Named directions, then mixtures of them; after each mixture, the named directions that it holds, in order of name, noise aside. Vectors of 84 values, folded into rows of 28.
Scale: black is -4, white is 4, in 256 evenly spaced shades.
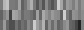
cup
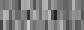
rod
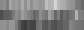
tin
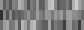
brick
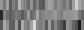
brick, cup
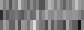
brick, cup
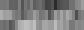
tin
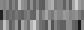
brick, cup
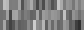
cup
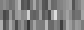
rod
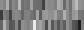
brick, cup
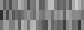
brick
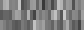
cup, rod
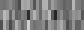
rod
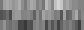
cup, tin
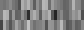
rod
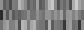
brick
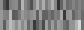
cup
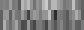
rod, tin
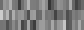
brick, rod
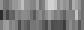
brick, tin
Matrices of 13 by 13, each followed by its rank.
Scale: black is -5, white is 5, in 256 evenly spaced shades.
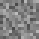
full rank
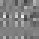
two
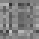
two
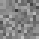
full rank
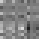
two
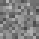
full rank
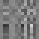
two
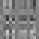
two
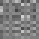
two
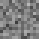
full rank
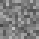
full rank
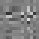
two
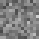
full rank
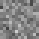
full rank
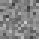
full rank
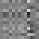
two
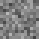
full rank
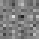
two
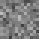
full rank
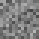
full rank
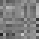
two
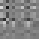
two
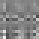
two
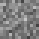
full rank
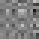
two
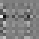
two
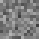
full rank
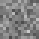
full rank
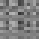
two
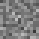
full rank
